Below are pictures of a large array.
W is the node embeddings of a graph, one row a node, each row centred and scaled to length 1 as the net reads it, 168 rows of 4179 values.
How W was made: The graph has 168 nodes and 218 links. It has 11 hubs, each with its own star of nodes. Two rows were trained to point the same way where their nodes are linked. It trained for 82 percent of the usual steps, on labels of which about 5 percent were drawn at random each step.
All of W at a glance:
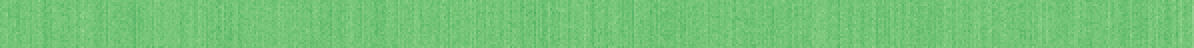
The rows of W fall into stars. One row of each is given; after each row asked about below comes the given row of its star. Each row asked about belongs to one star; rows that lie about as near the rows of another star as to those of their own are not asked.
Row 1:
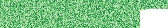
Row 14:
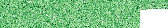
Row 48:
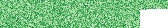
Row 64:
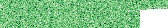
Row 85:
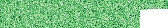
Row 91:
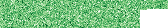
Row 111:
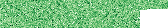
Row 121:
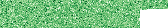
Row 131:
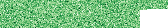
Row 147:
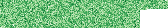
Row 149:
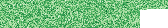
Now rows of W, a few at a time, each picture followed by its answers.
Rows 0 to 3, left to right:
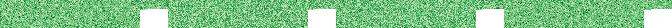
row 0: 85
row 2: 85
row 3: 111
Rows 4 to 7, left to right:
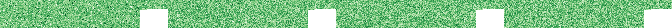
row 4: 64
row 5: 14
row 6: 147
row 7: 91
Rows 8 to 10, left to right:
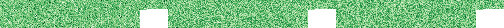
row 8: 149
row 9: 85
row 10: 48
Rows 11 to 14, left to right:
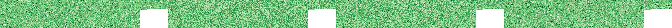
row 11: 121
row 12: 91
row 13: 14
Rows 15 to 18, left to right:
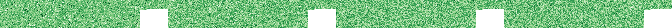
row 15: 48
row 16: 48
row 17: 48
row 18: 91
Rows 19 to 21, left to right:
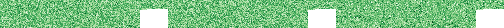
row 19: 64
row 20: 149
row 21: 85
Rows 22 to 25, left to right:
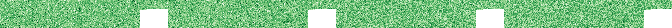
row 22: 131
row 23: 91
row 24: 111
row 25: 91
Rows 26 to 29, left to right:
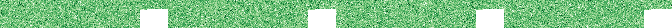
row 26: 121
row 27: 131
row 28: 64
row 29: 149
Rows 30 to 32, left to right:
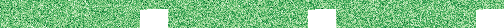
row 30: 85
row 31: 131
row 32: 147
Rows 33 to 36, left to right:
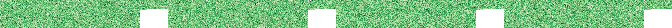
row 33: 131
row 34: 64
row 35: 64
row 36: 85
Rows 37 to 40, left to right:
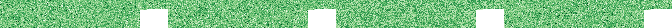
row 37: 48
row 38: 64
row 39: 147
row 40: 147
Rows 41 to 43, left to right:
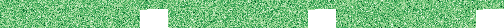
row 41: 1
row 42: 121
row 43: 14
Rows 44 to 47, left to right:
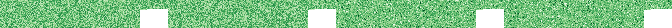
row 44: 121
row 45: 91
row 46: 91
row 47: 85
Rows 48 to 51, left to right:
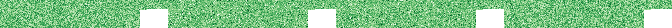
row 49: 131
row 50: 131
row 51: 91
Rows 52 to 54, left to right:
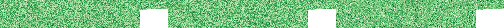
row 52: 85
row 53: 147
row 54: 121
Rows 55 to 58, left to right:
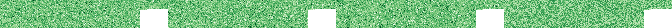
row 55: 111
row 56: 91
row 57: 91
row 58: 149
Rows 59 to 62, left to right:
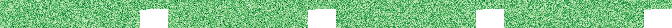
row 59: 48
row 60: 111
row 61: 147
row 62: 48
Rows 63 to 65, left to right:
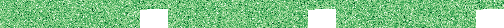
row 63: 147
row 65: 1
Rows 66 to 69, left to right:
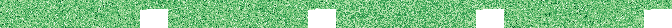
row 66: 121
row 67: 1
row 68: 149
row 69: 48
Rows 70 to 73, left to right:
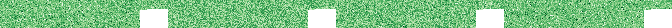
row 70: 131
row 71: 1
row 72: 14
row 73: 14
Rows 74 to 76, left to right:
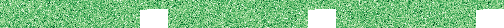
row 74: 149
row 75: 48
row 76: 14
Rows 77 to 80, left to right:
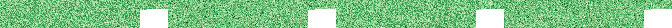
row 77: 131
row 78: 1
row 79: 91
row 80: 85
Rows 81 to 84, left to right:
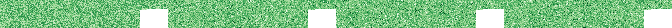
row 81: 64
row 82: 121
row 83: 131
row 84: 147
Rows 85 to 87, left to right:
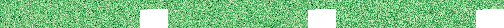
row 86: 147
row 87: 1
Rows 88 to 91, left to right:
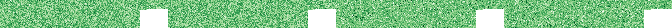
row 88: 1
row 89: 14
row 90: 64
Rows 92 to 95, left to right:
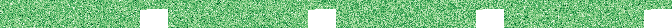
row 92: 91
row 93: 85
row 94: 149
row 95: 85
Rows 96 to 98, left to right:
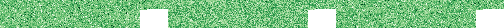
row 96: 147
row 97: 64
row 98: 131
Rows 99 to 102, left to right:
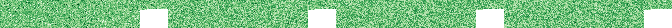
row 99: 14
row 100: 14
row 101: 131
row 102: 91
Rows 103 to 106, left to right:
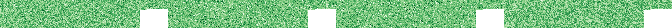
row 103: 149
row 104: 1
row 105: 48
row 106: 91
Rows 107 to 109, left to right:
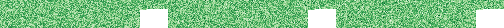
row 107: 48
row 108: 48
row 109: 147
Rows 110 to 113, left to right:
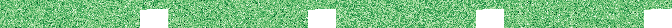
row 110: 48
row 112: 1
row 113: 147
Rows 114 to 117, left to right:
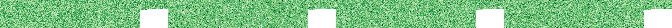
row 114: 121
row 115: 149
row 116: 1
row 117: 149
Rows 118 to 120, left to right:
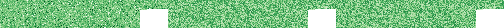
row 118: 147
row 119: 111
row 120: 85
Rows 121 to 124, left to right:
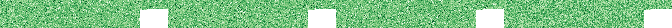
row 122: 48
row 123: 1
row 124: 91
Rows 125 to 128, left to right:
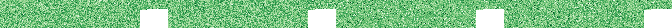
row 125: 121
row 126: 1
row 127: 111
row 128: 91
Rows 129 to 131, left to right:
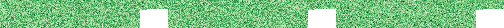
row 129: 131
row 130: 1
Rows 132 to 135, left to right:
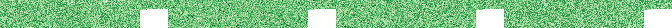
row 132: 121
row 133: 85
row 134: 48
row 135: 14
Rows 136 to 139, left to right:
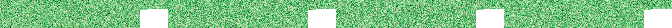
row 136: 111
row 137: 14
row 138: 121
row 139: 1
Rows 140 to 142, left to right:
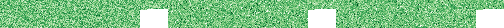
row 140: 111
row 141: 91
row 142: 121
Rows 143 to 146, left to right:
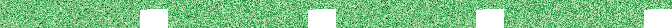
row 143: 111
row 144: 64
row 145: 149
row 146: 85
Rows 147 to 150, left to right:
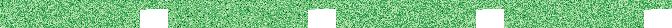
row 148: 64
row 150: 1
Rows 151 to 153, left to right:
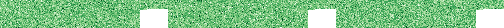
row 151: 149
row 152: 111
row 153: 121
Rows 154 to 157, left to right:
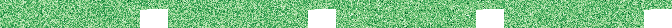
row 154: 1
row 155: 85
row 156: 85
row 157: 149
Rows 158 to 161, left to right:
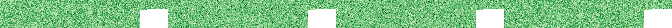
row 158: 131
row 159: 64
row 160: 121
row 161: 85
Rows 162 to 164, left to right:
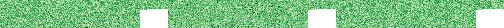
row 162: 131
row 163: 91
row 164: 1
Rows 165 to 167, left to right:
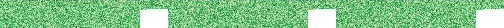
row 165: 121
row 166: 147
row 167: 121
